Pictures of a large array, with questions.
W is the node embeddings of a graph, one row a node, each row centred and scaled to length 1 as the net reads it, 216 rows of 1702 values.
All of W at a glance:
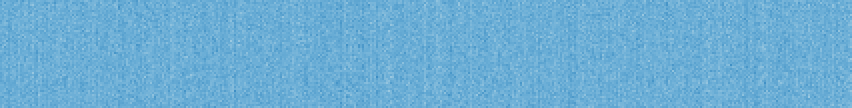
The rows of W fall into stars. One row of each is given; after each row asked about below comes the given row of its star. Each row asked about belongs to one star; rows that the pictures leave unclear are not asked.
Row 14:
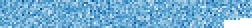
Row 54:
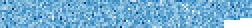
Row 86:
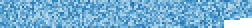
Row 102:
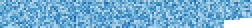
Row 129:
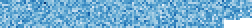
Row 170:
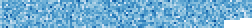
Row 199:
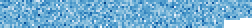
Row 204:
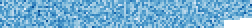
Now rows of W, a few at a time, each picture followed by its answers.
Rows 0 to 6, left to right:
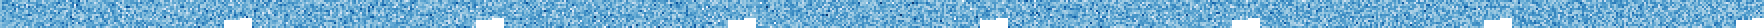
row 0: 170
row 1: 14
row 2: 199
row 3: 129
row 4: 14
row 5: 199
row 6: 102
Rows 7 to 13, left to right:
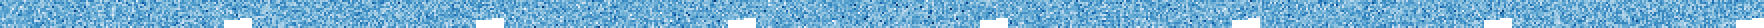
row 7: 102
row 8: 204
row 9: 204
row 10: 129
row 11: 102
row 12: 170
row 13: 86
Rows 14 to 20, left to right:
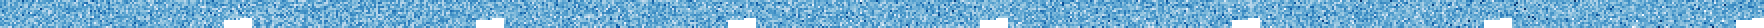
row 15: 204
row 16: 86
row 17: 199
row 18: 102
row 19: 204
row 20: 54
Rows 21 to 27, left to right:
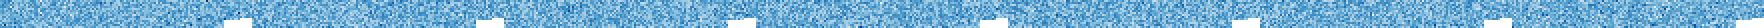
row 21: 129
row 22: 54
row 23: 14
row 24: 199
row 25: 102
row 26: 129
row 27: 14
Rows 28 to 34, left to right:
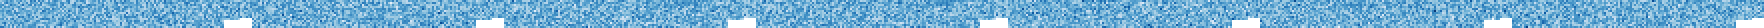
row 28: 129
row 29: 14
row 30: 199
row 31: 102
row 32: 14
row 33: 129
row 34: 86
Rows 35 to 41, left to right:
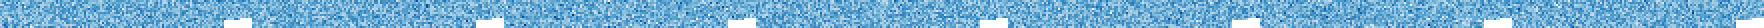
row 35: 86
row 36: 102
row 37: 199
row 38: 199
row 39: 129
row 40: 14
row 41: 204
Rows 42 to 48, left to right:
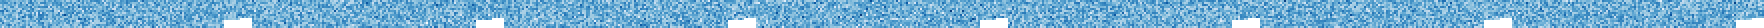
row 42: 204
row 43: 54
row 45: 170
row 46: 102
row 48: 204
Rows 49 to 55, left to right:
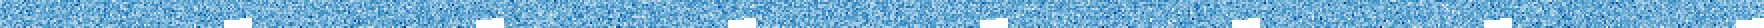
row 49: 170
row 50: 204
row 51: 86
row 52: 204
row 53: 204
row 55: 199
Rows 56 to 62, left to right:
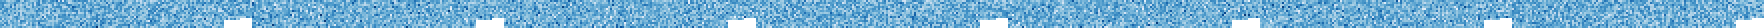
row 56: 14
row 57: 199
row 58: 86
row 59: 129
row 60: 102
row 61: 170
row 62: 102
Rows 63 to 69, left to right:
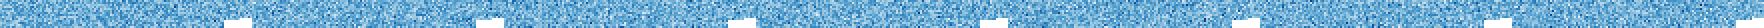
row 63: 170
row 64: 170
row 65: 86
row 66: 54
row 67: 102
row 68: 86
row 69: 199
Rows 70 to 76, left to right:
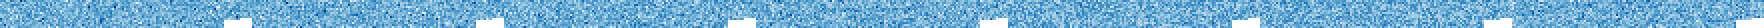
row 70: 129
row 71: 204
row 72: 14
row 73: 14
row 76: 170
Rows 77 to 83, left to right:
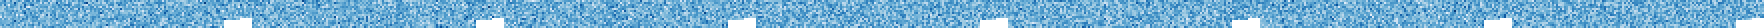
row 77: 14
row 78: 86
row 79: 170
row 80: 199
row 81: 54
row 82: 170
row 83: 204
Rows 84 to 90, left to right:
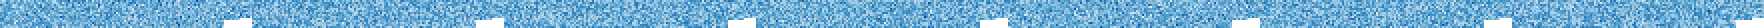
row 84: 102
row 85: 199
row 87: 86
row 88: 14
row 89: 204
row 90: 199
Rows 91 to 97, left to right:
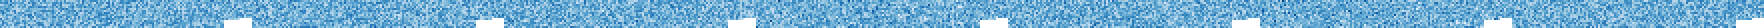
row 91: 204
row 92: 14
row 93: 199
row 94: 14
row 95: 14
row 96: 14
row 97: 54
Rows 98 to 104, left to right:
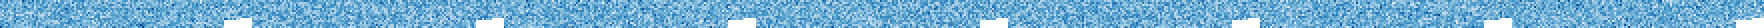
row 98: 14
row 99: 102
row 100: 14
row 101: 54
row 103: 14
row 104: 86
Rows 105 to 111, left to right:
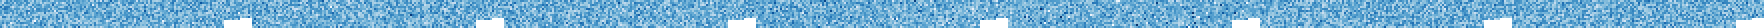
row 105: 102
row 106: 54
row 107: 54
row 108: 102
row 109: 54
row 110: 204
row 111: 170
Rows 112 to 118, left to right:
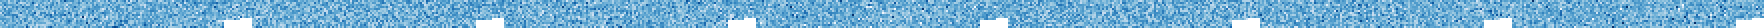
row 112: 86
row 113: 54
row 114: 86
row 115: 129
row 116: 86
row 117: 102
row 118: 129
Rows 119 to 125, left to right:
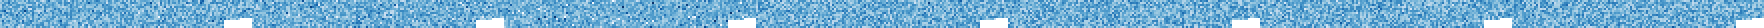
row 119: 170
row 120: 86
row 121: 54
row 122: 170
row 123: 129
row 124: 14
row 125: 170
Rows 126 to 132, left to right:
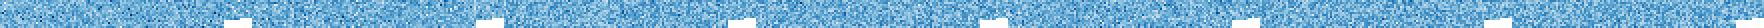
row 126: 54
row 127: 199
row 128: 86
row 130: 14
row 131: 170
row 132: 86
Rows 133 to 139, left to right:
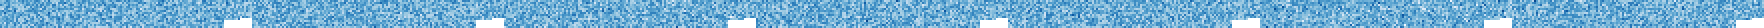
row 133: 102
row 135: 86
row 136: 14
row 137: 170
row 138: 170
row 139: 14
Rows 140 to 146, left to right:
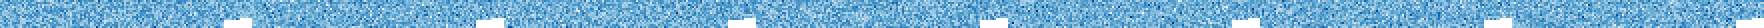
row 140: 199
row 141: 170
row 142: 54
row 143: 54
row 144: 129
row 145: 14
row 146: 170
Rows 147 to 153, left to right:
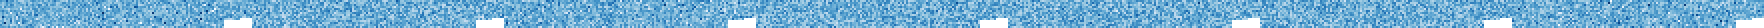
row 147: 129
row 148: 86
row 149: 102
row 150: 129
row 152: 86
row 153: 204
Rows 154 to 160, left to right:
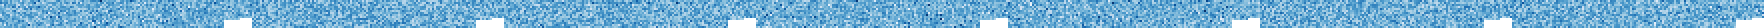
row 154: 204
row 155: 14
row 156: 170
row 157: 204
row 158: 199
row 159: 129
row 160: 199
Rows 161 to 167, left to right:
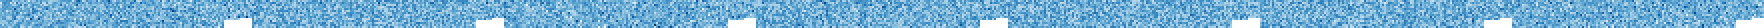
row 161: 170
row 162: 102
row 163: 199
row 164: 102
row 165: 199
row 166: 86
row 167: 199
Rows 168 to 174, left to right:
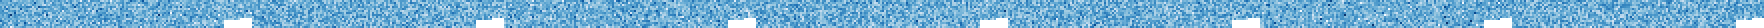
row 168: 204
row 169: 199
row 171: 102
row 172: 204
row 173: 54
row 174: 54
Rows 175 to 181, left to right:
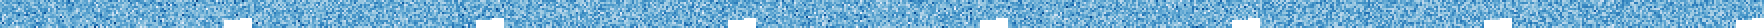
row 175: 102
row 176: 129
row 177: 54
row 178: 199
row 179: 86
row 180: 170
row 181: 102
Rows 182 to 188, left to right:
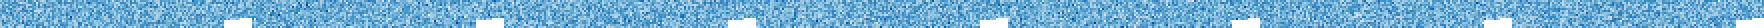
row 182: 170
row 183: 102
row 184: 14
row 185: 54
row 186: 86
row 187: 86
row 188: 102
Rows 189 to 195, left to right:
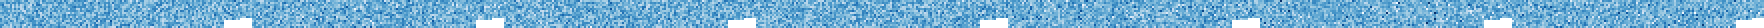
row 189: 102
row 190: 86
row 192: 129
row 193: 170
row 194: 129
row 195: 204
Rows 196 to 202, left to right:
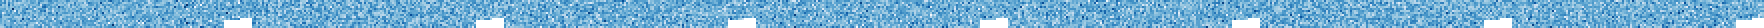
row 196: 54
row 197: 14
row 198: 102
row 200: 204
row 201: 14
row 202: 199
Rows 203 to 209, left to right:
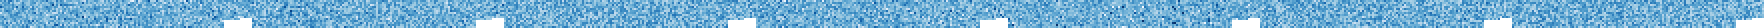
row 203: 86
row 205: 86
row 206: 170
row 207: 129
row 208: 14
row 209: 102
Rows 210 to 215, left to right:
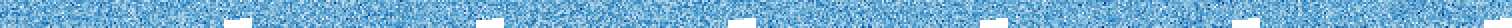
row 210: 102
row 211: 86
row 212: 170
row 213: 86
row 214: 204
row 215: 199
